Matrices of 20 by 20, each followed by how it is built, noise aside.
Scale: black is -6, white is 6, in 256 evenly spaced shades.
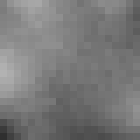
smooth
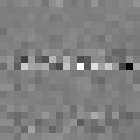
uneven rows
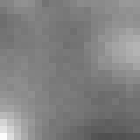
smooth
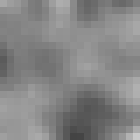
smooth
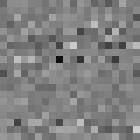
uneven rows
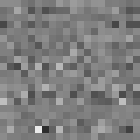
uneven rows
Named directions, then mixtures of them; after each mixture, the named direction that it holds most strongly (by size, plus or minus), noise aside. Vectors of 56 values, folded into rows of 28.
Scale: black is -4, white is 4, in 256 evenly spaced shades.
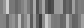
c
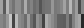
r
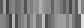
r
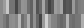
c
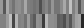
r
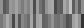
c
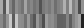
r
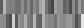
r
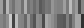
r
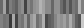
r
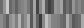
c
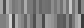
r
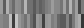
r
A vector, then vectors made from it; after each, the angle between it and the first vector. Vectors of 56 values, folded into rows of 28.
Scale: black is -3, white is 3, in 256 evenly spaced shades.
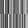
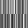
orthogonal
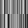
partly opposed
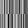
nearly opposite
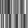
partly aligned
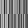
nearly opposite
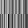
nearly opposite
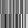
partly aligned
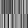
partly opposed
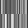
orthogonal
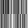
partly aligned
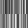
orthogonal
